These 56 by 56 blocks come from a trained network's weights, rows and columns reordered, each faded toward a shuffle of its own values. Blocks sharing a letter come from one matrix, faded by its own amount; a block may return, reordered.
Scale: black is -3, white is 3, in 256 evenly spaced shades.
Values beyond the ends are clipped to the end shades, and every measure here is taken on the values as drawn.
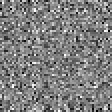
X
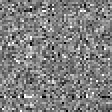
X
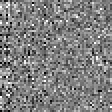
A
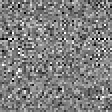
X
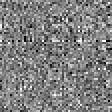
X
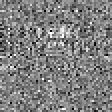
X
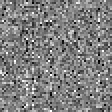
A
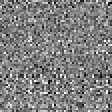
X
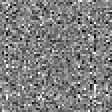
A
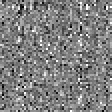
A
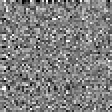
X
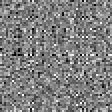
X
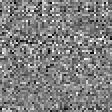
X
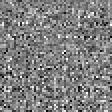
X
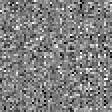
A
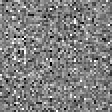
A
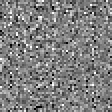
A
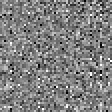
A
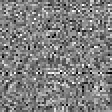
X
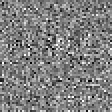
X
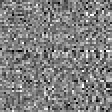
X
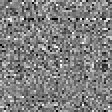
X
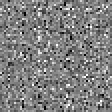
A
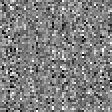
A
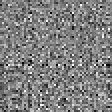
X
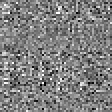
X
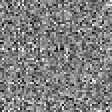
X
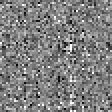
A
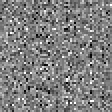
A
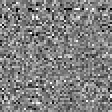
X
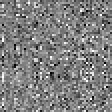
A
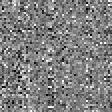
A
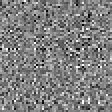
X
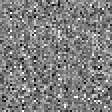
A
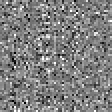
A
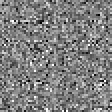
X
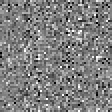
A
